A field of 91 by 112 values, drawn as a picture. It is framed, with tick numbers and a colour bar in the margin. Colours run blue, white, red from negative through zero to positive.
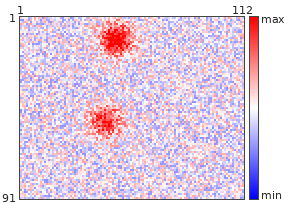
No regular stripes run through it. On average the colour sits 50% of the way up the scale. The halves do not mirror each other. There are two bumps. The ninth with the highest average is the top middle.
